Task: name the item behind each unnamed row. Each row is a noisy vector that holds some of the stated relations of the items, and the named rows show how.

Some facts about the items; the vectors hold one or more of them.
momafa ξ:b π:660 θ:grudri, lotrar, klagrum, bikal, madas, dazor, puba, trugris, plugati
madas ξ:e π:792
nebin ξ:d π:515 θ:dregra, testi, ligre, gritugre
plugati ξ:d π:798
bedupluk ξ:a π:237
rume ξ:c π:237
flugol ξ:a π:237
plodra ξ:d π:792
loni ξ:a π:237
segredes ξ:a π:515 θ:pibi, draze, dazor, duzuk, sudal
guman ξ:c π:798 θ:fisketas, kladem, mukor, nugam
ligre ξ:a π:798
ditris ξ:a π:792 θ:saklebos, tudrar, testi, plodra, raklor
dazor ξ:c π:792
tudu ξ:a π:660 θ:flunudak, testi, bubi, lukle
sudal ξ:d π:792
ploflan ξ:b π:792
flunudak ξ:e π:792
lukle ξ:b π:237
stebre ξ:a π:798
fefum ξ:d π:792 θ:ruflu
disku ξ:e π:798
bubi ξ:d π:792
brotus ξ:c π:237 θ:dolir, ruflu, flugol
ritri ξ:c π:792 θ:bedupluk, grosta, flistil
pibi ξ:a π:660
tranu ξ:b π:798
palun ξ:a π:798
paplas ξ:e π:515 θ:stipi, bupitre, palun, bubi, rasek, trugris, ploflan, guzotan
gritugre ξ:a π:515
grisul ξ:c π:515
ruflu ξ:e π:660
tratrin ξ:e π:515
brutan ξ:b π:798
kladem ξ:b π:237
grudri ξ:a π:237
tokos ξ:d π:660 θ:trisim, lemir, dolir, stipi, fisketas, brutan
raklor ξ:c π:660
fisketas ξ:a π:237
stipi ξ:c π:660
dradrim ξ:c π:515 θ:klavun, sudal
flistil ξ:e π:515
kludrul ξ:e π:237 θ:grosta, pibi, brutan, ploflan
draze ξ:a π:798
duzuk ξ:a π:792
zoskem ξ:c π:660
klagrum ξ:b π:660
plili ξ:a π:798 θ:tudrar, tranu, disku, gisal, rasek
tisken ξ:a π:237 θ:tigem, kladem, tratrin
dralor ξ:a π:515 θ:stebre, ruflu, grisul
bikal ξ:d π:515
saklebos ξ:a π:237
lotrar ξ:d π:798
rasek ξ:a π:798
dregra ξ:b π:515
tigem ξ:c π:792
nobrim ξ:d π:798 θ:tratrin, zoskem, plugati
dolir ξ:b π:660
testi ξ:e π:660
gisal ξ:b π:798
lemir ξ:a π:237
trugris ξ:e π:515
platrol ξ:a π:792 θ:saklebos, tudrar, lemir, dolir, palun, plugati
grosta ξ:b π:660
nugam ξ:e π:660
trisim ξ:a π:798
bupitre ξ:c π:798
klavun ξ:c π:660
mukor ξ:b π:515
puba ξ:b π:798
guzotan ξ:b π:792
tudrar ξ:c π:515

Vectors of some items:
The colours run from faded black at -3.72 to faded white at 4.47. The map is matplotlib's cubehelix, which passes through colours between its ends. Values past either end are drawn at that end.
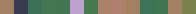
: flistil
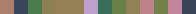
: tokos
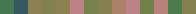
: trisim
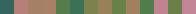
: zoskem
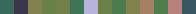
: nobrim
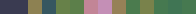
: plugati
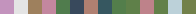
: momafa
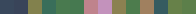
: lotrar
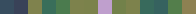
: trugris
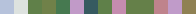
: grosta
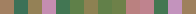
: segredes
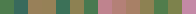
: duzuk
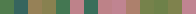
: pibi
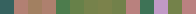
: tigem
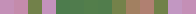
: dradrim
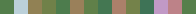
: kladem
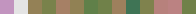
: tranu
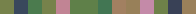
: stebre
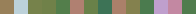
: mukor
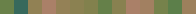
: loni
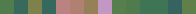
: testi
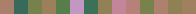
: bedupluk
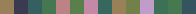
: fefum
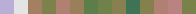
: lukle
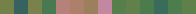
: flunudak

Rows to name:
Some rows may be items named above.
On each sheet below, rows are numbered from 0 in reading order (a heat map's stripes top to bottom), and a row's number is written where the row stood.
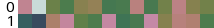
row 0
dolir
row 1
tisken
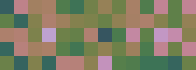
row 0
zoskem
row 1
loni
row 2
guman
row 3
zoskem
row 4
testi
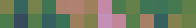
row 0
flunudak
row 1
sudal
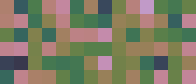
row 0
dralor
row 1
grisul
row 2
bubi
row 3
rume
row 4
madas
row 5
zoskem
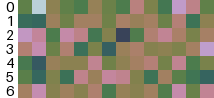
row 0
kladem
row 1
lemir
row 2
brotus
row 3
klavun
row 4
trisim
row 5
plodra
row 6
stipi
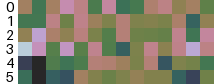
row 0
platrol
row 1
saklebos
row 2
tudrar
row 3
ritri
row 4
nugam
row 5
ruflu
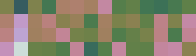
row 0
flunudak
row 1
bupitre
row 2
raklor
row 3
brutan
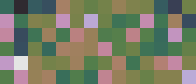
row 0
ruflu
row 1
nebin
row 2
kludrul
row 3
disku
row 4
guzotan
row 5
dazor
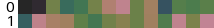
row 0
tratrin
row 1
zoskem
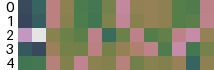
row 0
grudri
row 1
grudri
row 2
ploflan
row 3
fisketas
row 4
saklebos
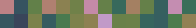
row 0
paplas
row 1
trugris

